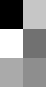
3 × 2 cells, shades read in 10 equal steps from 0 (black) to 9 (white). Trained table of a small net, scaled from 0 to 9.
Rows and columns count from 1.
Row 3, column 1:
6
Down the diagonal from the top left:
0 4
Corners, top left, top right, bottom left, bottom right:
0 7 6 5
